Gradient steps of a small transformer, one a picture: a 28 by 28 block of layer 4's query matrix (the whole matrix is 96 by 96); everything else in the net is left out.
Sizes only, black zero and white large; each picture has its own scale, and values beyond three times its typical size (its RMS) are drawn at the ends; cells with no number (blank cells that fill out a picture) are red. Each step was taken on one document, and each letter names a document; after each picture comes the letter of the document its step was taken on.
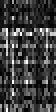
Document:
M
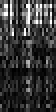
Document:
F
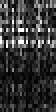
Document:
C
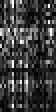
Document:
M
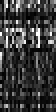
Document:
C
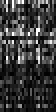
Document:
C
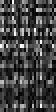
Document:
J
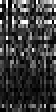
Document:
C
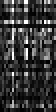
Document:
M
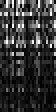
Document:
C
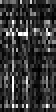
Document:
M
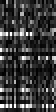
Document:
F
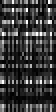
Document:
J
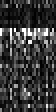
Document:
F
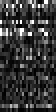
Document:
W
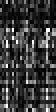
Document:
M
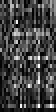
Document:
W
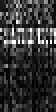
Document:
W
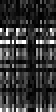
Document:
J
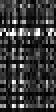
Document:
F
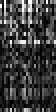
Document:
F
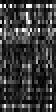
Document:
F
